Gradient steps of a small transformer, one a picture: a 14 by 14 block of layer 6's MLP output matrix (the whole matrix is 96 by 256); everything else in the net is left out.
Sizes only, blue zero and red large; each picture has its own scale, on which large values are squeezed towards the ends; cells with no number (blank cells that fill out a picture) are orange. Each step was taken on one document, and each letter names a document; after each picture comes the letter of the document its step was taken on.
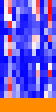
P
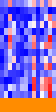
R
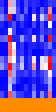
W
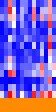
W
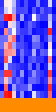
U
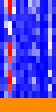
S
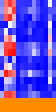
U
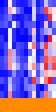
R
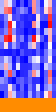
P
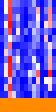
P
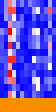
S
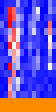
S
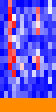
S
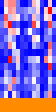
P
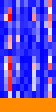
P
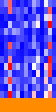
P
